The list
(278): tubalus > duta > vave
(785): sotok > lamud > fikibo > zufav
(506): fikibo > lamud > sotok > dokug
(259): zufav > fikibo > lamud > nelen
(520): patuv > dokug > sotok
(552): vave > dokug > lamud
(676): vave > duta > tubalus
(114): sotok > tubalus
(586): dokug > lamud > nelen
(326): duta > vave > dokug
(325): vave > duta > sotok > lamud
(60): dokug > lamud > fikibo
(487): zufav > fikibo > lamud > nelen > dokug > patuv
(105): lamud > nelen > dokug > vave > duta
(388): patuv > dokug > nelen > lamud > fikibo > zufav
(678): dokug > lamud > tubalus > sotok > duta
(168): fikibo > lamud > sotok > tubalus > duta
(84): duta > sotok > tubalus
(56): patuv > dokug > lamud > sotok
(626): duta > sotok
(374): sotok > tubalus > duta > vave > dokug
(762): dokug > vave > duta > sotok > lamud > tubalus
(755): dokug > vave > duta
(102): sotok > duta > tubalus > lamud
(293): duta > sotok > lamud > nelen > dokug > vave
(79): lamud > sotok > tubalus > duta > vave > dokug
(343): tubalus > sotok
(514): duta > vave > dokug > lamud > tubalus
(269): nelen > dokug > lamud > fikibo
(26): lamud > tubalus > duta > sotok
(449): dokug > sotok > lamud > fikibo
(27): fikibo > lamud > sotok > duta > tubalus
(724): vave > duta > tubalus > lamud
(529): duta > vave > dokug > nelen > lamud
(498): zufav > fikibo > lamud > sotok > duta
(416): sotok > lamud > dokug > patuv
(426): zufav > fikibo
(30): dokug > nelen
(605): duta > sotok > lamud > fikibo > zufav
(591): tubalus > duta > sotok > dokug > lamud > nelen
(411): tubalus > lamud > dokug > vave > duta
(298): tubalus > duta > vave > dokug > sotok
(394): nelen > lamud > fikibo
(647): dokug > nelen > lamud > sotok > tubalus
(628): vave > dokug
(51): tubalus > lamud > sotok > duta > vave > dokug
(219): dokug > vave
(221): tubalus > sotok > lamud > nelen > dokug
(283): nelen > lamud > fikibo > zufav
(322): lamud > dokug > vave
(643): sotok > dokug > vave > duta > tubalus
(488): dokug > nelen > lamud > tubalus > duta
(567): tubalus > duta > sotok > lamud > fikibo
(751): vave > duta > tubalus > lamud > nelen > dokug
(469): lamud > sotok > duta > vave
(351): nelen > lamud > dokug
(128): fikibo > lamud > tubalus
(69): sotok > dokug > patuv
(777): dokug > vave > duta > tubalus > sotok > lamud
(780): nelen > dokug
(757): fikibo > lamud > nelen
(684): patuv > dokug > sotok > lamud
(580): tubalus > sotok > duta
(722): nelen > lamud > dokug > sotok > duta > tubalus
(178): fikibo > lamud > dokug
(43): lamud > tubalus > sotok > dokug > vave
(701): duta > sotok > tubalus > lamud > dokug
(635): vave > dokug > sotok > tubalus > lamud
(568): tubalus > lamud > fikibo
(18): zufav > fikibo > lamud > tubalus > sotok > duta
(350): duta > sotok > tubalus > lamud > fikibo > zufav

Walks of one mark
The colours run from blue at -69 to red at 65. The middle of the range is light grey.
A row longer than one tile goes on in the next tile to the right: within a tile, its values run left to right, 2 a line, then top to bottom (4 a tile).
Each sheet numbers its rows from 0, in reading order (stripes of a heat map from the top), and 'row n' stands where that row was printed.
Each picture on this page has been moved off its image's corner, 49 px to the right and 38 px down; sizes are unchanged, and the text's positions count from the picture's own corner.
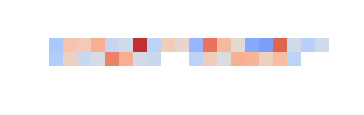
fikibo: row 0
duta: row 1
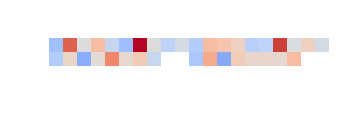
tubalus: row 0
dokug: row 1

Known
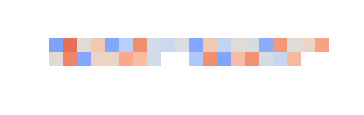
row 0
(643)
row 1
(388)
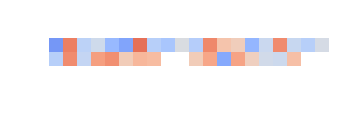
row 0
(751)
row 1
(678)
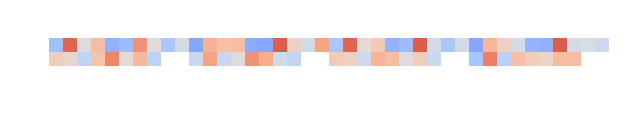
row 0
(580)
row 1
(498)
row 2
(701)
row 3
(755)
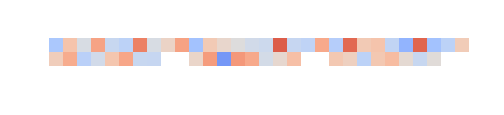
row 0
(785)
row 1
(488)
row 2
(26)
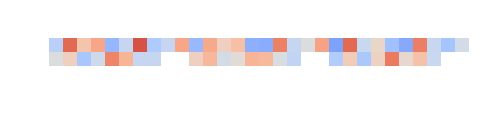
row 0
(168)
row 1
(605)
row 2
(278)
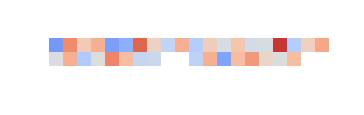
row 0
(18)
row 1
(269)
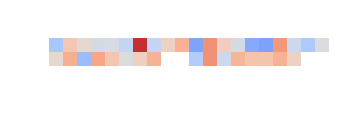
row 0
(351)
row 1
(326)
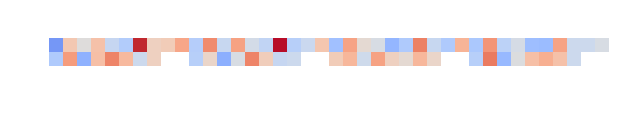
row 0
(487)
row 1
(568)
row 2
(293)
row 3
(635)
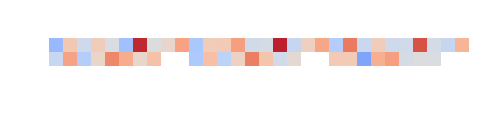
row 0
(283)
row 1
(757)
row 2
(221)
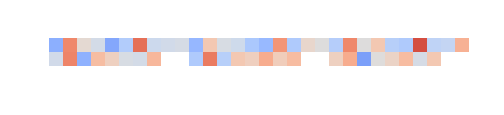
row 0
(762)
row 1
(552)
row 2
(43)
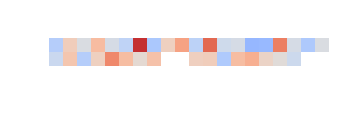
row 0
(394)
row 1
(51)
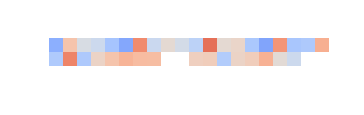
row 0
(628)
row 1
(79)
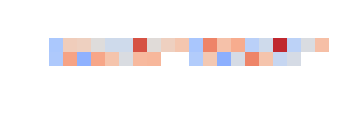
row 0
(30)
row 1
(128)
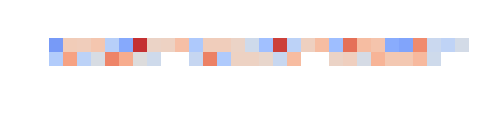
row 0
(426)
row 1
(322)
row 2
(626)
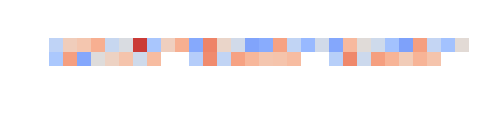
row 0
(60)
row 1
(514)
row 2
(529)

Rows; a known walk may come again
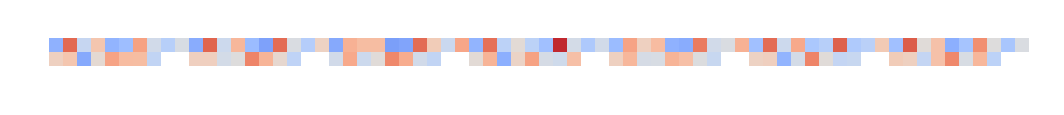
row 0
(374)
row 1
(350)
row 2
(498)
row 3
(411)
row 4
(605)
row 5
(567)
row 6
(580)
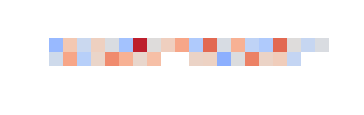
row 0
(283)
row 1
(343)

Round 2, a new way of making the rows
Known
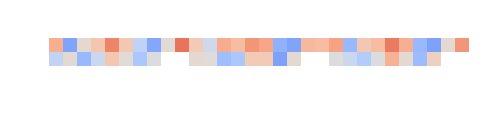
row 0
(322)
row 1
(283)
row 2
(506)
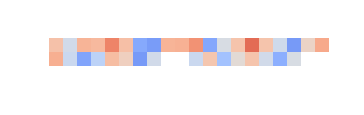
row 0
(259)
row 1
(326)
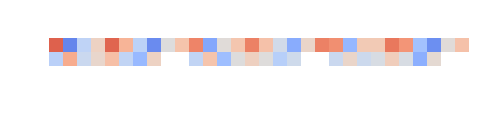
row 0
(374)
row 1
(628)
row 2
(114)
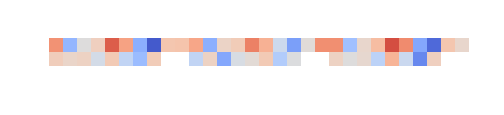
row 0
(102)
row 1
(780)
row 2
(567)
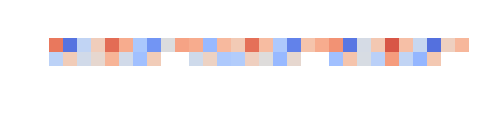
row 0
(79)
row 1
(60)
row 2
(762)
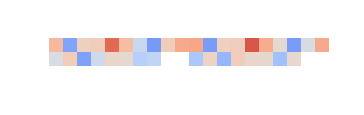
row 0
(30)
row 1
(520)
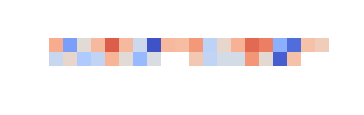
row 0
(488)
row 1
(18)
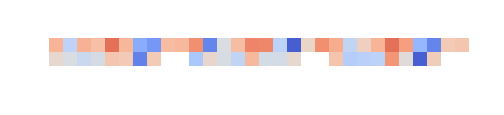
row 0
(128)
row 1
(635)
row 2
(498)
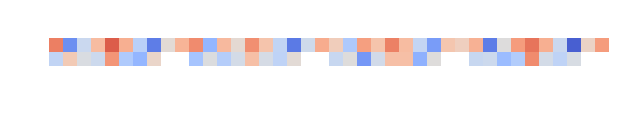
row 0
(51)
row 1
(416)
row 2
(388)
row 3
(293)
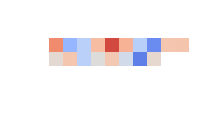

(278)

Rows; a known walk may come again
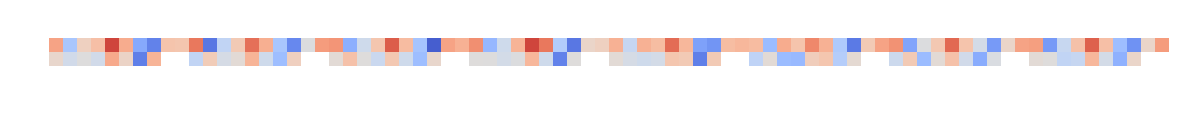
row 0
(27)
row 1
(79)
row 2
(724)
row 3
(580)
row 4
(128)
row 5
(269)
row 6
(326)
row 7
(469)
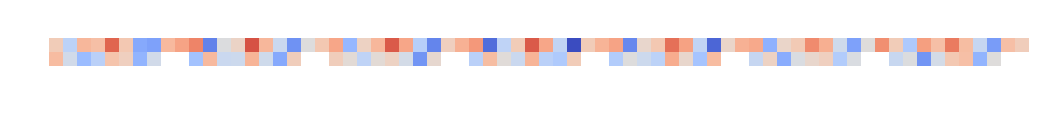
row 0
(757)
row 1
(643)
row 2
(626)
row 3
(777)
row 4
(722)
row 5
(780)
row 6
(388)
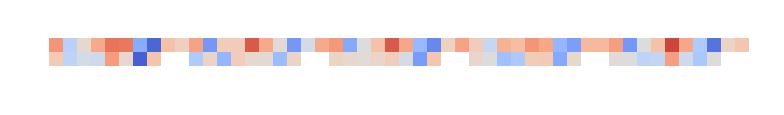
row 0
(18)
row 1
(520)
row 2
(26)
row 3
(283)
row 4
(591)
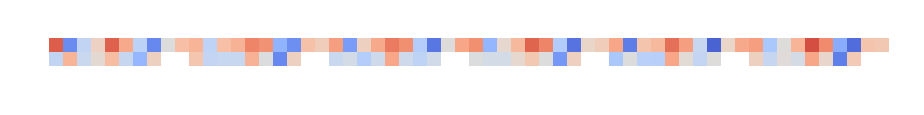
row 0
(374)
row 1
(605)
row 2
(221)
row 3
(84)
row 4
(647)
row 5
(168)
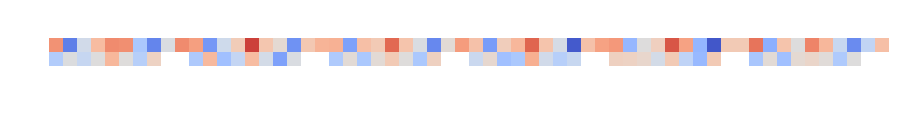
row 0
(43)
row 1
(755)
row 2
(56)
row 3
(529)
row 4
(102)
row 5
(69)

